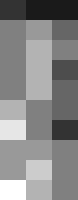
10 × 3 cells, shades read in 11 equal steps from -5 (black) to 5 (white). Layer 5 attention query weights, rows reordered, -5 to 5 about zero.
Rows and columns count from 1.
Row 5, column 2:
2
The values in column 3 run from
-4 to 0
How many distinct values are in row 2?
3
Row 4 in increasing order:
-2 0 2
